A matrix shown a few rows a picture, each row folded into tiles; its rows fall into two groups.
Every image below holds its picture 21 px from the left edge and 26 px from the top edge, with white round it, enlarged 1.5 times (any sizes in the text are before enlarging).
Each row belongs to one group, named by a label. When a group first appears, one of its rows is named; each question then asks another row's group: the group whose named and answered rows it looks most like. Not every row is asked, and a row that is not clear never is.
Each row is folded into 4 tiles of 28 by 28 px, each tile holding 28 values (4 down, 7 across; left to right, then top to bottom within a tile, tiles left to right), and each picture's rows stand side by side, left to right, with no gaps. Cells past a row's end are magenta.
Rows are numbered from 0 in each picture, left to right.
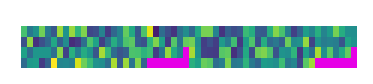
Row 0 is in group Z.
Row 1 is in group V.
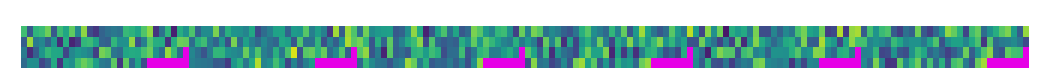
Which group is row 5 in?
V
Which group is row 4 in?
Z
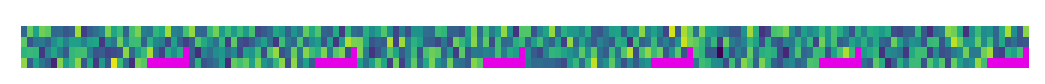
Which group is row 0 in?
V
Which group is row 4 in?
V
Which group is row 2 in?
V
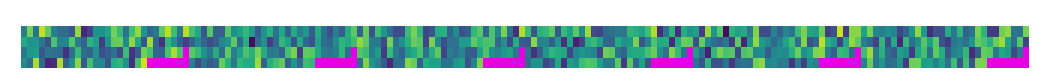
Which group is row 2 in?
V
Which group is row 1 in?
Z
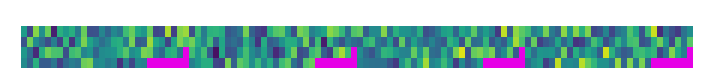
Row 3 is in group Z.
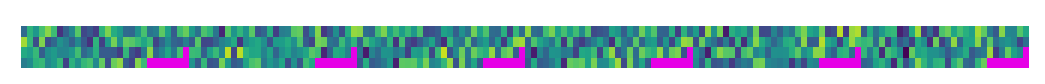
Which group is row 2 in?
Z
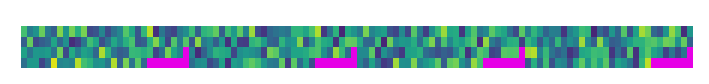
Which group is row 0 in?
Z
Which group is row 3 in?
V
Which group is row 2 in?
V
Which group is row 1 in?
Z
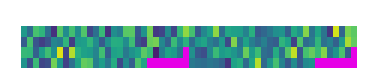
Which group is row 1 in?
Z
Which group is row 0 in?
Z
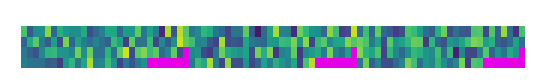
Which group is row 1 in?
V
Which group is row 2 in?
V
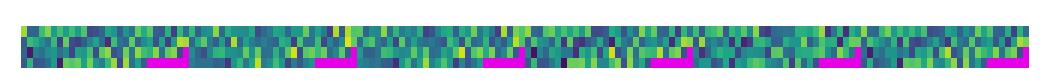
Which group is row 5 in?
Z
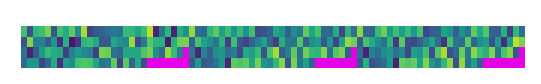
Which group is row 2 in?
Z
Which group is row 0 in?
Z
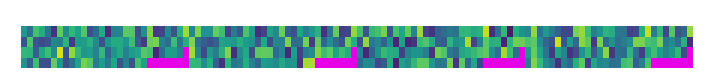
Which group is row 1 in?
V
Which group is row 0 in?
Z
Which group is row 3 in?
V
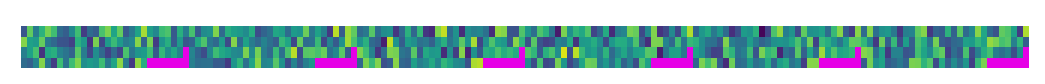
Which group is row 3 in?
Z
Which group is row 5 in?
V
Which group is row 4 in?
V
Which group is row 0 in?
V
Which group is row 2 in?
V
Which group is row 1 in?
Z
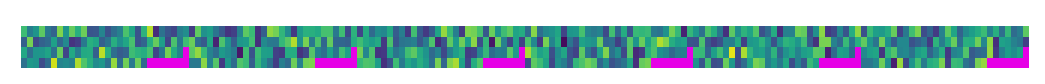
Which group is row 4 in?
Z
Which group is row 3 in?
V
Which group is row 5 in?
V
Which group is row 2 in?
V
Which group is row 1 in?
V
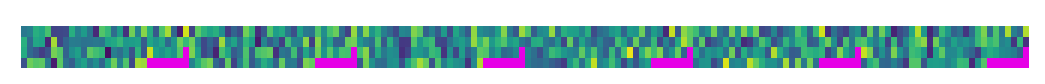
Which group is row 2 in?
V
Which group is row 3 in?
Z
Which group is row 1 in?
V
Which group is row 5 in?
V
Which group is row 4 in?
Z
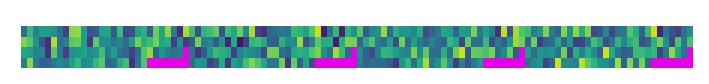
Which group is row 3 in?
Z
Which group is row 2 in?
Z
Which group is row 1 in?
Z
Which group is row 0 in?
V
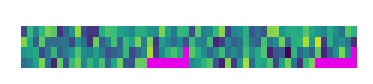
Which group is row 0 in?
V
